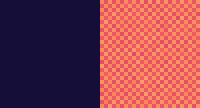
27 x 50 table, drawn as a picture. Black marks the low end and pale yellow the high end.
The table splits into one row of 2 panels. Panel 1,1: very low, flat. Panel 1,2: high, checkered.
